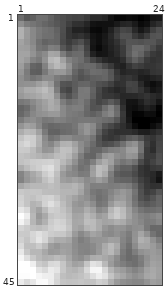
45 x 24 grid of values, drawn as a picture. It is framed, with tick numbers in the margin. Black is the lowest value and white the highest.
Neither half mirrors the other. No lone cell stands out from its neighbours. The field climbs toward the bottom left. The bottom left is the ninth with the highest average. The field is mottled with small blotches.
